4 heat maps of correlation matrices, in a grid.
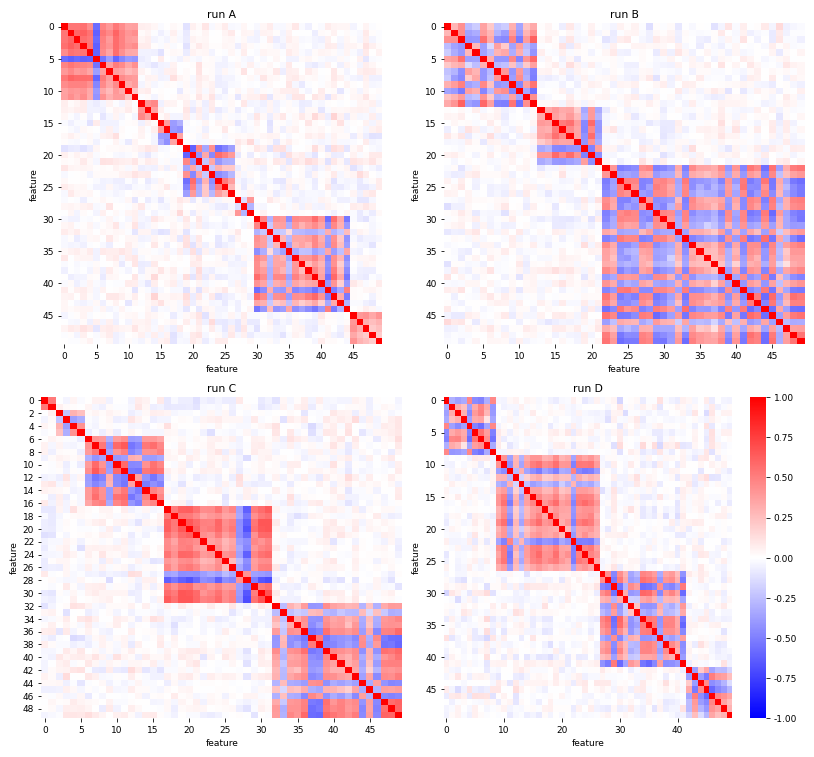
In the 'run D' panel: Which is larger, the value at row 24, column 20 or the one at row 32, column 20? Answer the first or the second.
the first
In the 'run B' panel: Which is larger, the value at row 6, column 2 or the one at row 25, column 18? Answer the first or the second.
the first
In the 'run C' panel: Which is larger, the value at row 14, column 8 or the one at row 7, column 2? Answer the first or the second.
the first
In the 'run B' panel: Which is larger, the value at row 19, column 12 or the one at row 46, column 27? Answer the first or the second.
the first
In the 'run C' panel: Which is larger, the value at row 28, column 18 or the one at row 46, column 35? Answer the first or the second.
the second
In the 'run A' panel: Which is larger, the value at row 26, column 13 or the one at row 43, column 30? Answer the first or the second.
the second
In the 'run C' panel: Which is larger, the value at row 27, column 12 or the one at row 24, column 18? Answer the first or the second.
the second
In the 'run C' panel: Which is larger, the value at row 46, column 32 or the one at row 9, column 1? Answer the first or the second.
the second
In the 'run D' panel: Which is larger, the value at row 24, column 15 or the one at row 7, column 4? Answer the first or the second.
the first
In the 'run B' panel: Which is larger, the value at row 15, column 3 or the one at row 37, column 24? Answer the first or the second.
the first
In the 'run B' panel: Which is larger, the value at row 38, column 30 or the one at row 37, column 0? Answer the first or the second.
the second
